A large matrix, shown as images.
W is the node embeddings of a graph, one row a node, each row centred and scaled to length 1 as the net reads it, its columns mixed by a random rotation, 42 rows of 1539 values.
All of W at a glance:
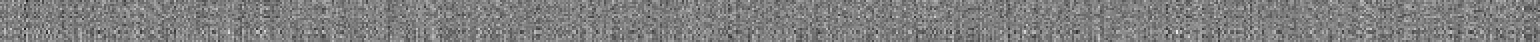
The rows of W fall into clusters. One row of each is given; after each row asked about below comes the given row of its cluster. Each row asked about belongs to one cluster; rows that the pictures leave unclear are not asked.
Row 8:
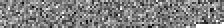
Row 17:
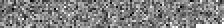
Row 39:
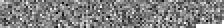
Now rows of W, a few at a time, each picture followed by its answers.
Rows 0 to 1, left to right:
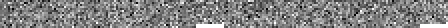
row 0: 17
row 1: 17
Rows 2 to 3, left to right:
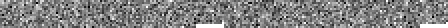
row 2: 39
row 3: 17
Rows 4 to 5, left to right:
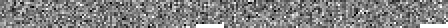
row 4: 8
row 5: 17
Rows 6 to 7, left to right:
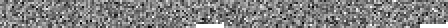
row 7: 39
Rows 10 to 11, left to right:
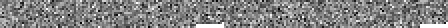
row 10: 8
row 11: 17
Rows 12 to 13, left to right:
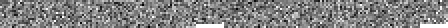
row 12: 8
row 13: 17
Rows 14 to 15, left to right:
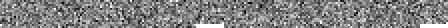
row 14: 39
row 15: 17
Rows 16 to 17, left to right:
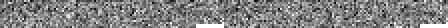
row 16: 17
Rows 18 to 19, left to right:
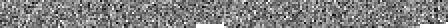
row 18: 39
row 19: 8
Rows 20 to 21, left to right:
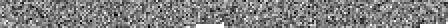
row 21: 39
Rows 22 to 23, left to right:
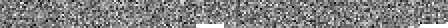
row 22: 17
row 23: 8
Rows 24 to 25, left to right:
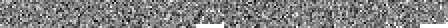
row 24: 39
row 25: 17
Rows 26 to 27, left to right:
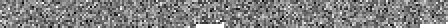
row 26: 8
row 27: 17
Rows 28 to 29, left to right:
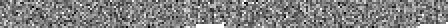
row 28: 8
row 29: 8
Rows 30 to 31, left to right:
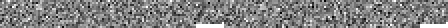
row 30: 39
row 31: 39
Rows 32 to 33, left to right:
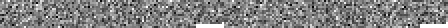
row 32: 39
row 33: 39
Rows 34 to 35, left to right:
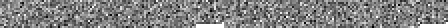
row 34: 8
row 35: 8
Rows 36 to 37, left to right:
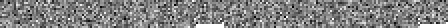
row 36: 8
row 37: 8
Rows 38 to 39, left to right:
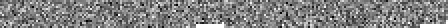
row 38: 8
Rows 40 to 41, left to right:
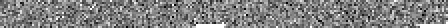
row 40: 8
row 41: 39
